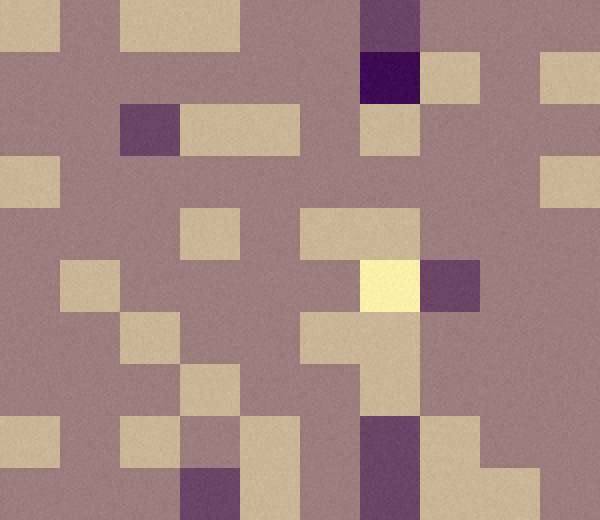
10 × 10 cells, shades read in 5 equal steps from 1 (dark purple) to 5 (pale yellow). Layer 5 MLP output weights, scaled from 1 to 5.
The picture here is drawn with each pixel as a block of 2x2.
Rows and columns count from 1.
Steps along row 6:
up down same same same up down up same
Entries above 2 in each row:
9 9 9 10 10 9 10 10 9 8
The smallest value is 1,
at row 2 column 7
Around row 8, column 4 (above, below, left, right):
3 3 3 3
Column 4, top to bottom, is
4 3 4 3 4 3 3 4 3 2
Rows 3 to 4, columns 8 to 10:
3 3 3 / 3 3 4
